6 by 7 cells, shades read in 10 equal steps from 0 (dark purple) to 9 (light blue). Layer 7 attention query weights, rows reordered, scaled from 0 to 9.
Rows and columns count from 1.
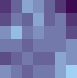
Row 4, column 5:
5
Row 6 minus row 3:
0 -3 -1 -1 0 2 6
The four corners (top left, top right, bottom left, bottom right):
2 0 6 9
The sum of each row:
25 30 38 35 33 41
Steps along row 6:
down down up same up up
